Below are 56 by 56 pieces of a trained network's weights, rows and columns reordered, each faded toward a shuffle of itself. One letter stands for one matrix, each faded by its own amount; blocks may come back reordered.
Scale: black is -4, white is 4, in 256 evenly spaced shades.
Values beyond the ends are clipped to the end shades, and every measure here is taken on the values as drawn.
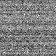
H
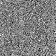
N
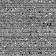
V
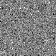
N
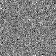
N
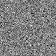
N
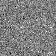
N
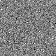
N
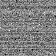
H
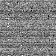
H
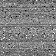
V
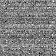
H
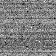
H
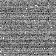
H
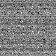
V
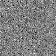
N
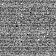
H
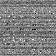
V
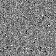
N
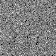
N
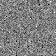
N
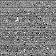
V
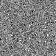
N
